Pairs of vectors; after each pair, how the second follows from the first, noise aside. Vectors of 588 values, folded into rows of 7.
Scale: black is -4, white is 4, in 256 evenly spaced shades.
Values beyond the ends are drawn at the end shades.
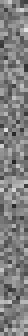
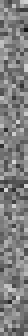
negated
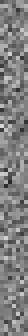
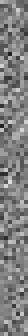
negated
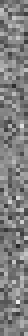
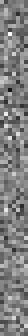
reversed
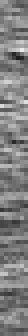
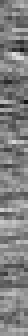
negated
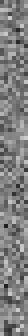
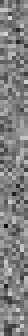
copied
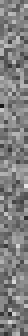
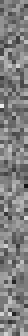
negated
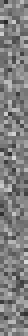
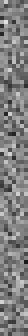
negated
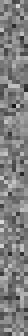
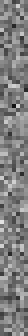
copied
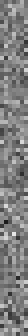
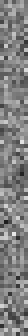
copied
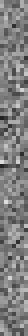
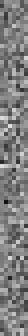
negated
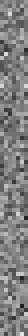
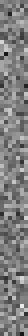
negated
